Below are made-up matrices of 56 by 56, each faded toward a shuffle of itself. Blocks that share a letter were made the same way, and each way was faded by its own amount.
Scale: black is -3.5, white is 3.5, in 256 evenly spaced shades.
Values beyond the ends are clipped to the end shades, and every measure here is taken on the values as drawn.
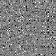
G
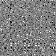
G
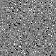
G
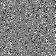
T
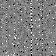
T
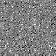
G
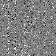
T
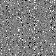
T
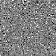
G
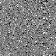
G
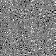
G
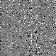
T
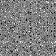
G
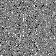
T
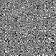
G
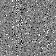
T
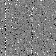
T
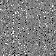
T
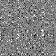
G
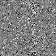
T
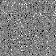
G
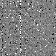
T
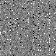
T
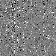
T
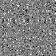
G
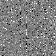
T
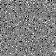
G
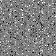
T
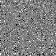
G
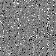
T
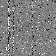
T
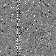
T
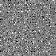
G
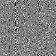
T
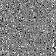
T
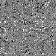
G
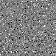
G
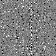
T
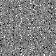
T
